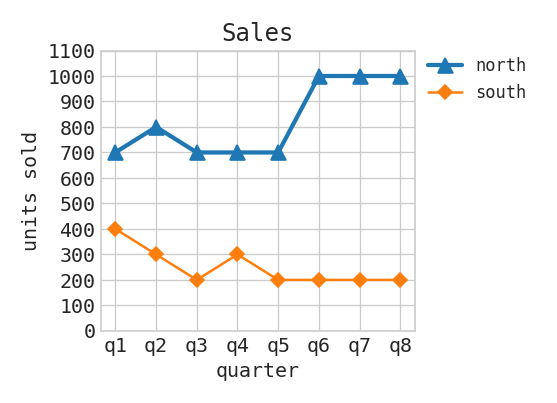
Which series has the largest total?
north
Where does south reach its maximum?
q1
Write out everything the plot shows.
Title: Sales
x-axis: quarter, ticks q1 q2 q3 q4 q5 q6 q7 q8
y-axis: units sold, ticks 0 100 200 300 400 500 600 700 800 900 1000 1100
Legend: north, south
Values:
north: 700 800 700 700 700 1000 1000 1000
south: 400 300 200 300 200 200 200 200
